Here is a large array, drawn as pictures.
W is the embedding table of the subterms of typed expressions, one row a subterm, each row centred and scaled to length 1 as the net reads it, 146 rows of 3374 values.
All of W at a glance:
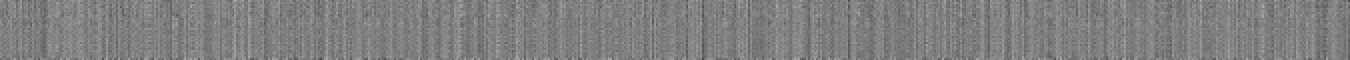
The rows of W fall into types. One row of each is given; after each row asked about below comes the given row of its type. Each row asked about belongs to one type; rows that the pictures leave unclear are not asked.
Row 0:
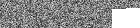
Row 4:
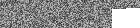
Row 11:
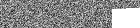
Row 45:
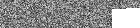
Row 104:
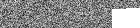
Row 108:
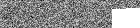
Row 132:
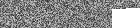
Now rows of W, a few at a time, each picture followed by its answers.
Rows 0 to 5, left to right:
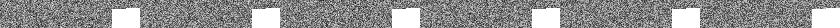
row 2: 132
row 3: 4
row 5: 108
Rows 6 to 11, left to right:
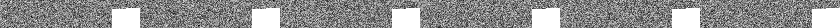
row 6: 108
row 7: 108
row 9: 0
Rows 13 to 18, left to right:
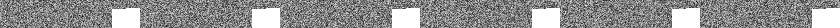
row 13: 132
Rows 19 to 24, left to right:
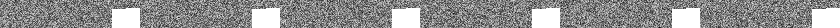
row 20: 104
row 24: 0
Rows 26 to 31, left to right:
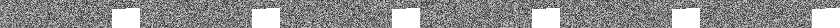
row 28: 132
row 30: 132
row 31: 108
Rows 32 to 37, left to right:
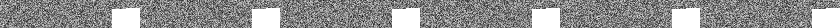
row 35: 132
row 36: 104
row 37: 132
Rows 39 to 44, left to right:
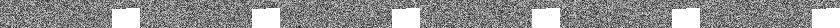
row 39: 132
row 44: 104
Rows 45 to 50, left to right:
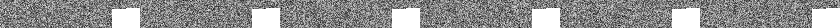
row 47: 4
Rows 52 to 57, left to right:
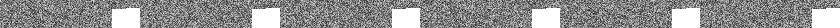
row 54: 132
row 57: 4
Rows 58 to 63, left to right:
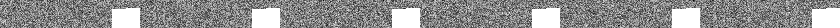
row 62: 108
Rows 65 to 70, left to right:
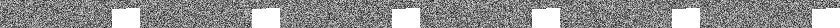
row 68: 45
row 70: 132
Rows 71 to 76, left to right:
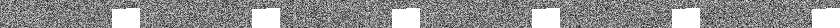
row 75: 0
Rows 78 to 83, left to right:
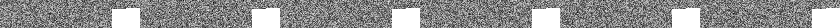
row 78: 4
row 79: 45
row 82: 45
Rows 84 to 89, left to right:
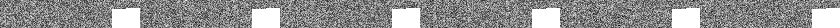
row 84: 132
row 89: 11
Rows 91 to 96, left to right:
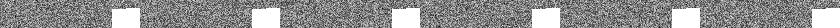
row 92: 104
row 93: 4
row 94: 0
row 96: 132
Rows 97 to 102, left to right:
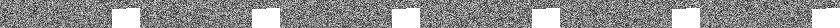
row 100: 0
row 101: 4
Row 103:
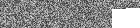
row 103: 132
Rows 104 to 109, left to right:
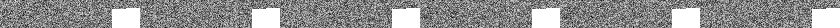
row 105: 4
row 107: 108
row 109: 4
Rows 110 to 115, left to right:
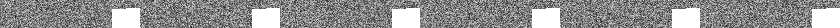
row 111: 45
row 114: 0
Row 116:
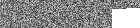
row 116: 4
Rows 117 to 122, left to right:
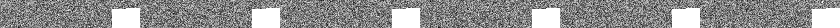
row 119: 108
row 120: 4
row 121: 45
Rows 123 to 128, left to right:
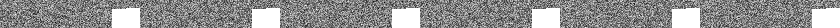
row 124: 0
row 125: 104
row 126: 0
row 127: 11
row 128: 104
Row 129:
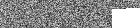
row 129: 45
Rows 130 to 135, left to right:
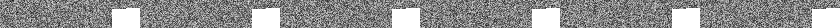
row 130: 45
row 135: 4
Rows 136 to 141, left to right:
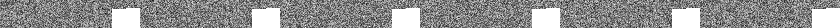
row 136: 4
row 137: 45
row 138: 0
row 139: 104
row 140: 45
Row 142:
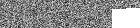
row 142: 4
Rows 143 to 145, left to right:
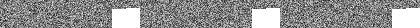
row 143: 11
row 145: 132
